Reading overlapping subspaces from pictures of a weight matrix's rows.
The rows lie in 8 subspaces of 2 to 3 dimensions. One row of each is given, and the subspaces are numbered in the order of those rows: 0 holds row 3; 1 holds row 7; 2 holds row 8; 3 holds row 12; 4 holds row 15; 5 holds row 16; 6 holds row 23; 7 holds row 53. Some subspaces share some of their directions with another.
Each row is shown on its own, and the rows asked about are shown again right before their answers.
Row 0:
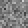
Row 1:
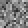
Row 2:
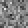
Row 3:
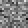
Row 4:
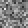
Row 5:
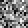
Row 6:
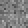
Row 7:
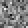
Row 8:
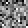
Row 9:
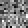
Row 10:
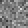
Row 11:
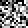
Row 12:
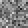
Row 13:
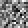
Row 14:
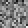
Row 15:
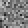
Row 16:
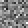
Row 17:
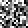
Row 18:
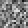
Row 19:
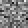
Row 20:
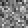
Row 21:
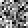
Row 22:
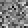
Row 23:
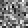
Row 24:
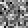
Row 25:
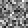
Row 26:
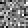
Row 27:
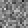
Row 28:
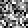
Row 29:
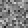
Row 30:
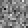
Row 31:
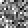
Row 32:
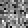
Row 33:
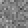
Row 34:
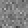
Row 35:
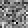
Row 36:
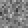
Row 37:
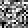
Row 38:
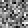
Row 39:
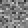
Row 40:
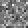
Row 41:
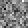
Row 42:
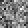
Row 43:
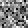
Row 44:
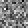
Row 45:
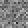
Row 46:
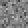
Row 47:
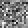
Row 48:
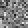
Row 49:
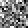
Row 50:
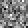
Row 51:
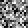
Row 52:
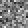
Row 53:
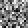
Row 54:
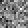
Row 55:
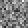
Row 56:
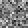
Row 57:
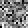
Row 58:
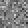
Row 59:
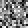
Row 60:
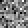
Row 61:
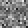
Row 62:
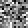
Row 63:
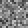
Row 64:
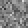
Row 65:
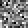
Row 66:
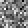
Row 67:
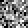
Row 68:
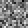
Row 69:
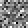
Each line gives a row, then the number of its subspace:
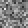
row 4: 0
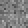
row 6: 7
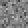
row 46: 1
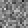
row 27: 7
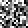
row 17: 2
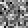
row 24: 1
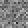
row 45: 5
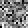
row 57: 5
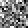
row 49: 2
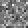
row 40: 1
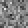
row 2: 1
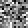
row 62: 0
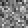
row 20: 2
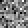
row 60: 0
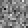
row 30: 1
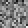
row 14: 2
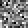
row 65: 4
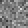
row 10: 6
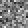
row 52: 3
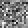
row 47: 5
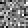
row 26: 1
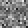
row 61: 2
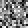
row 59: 6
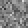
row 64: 5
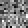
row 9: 7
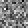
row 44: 5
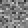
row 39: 0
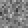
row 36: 3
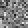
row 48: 4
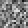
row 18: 4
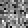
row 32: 7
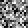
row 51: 6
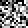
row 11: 2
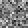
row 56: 3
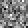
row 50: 1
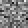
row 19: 0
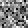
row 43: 2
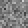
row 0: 1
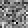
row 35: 5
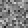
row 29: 3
